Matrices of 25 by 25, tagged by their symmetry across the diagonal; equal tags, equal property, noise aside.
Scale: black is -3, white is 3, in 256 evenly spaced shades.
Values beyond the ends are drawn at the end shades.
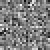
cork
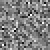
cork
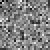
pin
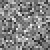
pin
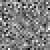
cork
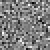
cork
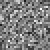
pin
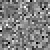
pin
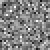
pin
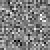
cork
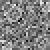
pin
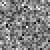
pin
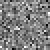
cork
